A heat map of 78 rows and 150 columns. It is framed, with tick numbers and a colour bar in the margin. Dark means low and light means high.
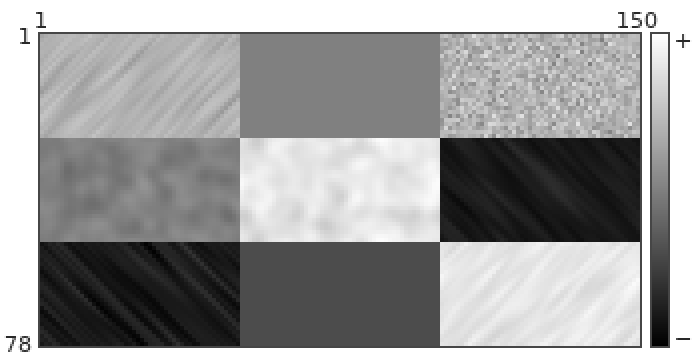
The table splits into 3 rows of 3 panels. Panel 1,1: high, slanting up to the right, faint in contrast. Panel 1,2: middling, flat. Panel 1,3: high, fine-grained. Panel 2,1: middling, blotchy, faint in contrast. Panel 2,2: very high, blotchy, faint in contrast. Panel 2,3: very low, slanting down to the right, faint in contrast. Panel 3,1: very low, slanting down to the right, faint in contrast. Panel 3,2: low, flat. Panel 3,3: very high, slanting up to the right, faint in contrast.
